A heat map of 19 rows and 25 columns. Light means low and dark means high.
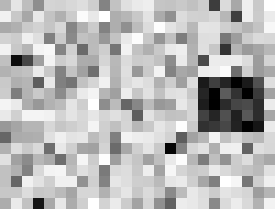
Stripes: none. Roughest part: middle right. Average level on the scale: 30%. Odd patch: higher, in the middle right. Ninth with the highest average: middle right. Histogram: skewed, a long tail of high values.
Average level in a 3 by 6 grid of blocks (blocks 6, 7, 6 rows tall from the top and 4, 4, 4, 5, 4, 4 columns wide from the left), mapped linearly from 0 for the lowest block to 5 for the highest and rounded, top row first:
1 1 1 0 1 0 / 1 0 0 0 4 5 / 1 0 0 1 0 0
